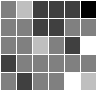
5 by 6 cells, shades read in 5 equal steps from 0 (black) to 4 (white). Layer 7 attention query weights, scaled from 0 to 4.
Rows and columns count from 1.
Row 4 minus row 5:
-1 1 0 0 -2 -1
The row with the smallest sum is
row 1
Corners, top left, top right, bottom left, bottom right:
2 0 2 3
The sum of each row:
8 10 14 11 14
